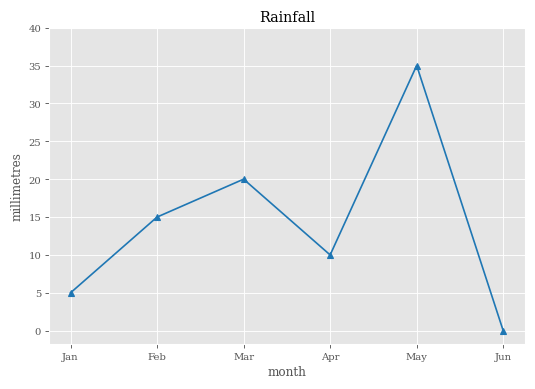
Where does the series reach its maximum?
May
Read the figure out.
Title: Rainfall
x-axis: month, ticks Jan Feb Mar Apr May Jun
y-axis: millimetres, ticks 0 5 10 15 20 25 30 35 40
Values:
5 15 20 10 35 0
